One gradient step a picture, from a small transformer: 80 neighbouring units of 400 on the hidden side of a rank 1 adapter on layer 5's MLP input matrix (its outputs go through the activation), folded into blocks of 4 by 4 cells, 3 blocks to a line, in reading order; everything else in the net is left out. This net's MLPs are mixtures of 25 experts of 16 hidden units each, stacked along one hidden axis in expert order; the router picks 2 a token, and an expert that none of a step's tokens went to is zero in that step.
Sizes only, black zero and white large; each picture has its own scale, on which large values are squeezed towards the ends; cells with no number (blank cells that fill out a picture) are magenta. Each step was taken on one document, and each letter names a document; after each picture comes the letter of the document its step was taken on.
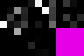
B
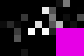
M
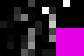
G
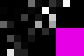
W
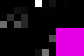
B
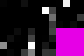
G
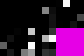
G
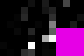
G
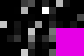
G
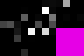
M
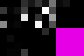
W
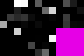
B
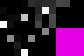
W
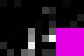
G
